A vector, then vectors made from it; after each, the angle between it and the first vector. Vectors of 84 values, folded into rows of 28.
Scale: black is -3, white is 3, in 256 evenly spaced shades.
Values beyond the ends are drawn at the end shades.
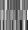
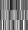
partly aligned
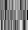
nearly opposite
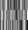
nearly parallel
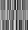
partly aligned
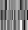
nearly opposite
